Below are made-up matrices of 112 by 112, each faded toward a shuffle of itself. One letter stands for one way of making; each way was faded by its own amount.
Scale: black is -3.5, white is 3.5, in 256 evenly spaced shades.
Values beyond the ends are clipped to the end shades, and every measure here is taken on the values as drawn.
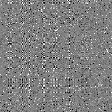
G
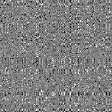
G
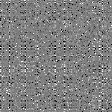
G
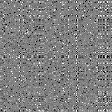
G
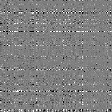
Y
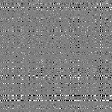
Y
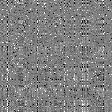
G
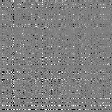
Y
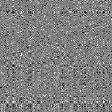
G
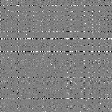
Y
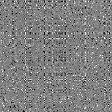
G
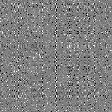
G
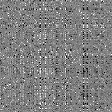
G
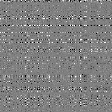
Y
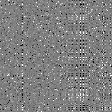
G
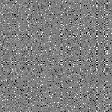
G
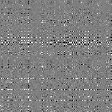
Y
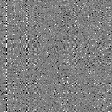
G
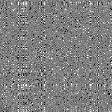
G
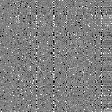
G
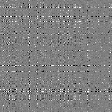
Y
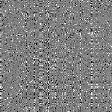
G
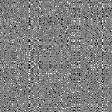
G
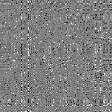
G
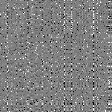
G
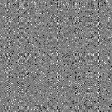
G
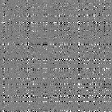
Y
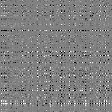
Y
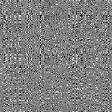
G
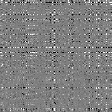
Y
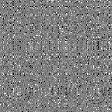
G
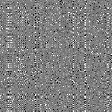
G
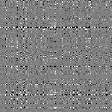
Y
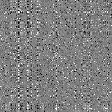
G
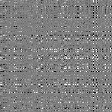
Y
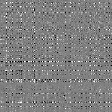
Y
